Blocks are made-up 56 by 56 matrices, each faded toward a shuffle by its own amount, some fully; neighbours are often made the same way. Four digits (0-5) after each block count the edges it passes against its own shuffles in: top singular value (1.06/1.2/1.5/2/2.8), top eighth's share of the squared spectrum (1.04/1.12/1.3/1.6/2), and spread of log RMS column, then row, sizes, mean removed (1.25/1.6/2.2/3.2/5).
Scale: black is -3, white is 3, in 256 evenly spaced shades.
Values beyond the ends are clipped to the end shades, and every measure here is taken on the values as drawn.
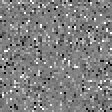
1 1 0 0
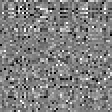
4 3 1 2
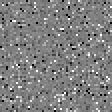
1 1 0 0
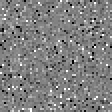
0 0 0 0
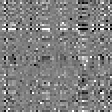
5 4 3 3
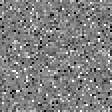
2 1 0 0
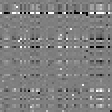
5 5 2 3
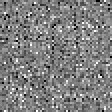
3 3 1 1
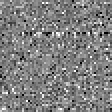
3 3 1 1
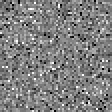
2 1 0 0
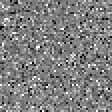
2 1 0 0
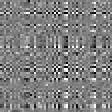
5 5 4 4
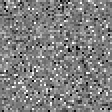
2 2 0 0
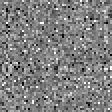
3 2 1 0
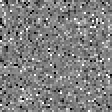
3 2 1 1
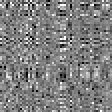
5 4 3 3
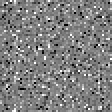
1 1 0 0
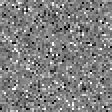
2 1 0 0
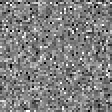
3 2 0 1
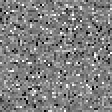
2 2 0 0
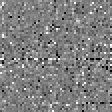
2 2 1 1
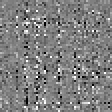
2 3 3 3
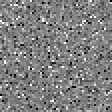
0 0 0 0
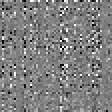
2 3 4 3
